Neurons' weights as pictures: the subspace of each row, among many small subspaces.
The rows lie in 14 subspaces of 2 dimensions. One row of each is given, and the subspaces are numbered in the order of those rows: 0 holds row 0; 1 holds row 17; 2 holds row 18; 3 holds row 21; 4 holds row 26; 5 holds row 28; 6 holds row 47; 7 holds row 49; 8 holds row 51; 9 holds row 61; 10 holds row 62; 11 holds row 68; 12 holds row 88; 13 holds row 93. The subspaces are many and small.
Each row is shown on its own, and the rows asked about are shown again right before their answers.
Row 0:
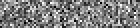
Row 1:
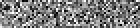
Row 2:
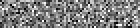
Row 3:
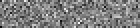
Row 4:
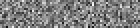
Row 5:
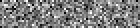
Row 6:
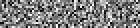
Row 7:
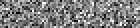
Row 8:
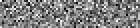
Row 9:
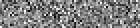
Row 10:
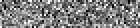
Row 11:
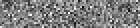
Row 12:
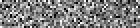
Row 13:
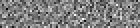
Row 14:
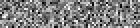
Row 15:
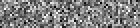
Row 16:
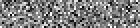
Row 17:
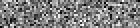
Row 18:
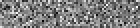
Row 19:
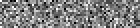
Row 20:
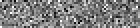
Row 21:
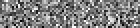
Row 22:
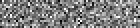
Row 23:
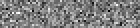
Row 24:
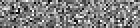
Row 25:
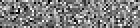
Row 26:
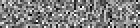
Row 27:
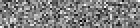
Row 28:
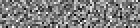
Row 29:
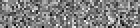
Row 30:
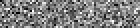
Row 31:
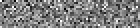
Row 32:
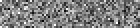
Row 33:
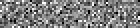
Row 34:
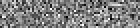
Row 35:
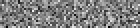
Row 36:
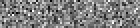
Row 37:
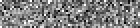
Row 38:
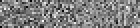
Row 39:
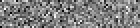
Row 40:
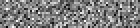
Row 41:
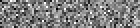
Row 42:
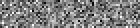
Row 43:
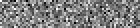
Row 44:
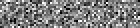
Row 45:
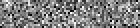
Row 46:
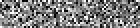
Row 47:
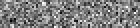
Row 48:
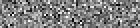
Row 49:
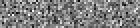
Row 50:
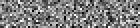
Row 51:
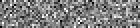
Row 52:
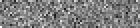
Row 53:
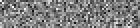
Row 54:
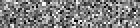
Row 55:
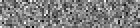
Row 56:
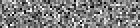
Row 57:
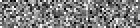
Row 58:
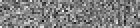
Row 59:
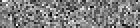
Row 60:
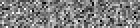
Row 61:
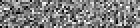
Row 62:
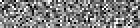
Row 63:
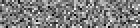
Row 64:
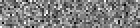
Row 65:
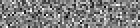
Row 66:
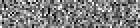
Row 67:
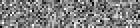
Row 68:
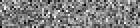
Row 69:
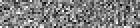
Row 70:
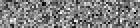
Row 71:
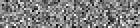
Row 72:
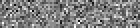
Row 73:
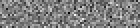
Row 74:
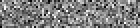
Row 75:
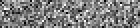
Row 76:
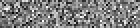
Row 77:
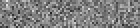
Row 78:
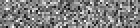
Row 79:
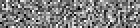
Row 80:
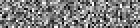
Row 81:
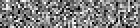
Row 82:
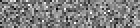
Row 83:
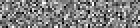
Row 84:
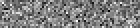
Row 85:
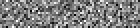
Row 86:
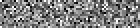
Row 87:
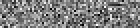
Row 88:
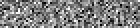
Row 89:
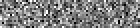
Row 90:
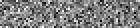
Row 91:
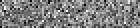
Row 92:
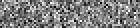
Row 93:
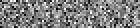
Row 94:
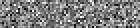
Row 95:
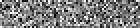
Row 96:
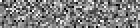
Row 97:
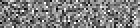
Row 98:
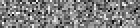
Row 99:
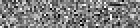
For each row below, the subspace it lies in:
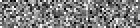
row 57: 13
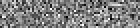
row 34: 1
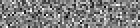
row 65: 6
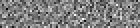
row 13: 5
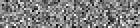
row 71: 3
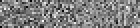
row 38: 9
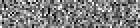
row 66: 9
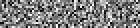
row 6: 4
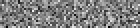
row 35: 3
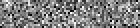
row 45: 4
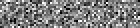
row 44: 1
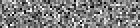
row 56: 6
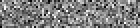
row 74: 11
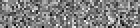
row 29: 3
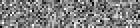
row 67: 12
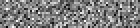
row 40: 5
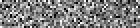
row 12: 2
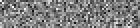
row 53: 10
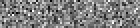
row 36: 7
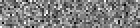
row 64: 7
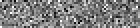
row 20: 8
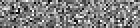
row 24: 8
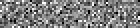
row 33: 1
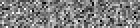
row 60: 12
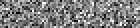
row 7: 9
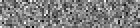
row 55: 7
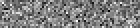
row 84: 11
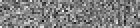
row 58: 9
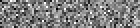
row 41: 13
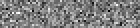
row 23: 9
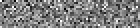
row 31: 10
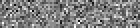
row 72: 8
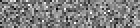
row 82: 13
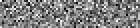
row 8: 10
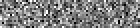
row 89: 7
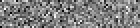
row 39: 12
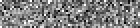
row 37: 11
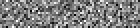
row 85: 5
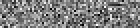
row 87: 1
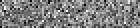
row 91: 11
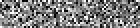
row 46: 2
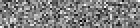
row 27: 1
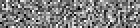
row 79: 4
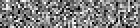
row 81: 4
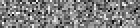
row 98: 7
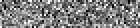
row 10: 11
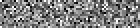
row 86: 10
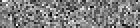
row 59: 3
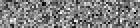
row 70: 6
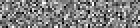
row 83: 6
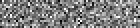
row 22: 2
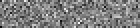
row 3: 8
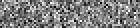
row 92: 0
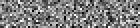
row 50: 3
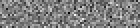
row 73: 5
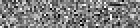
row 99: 1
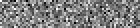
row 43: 13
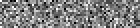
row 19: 13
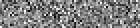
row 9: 0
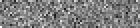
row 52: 12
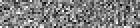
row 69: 9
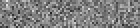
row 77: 4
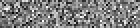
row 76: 2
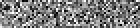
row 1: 2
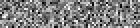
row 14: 0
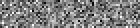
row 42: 12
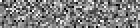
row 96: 10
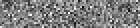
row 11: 4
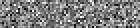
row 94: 8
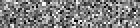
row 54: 6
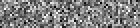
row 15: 0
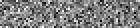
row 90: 12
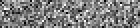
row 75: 11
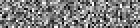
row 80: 0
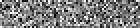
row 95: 2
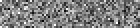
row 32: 7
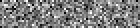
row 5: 13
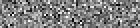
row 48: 6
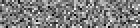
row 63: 3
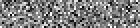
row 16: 5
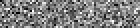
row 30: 7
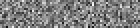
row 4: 0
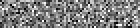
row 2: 10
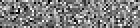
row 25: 8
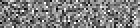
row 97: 13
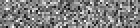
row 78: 5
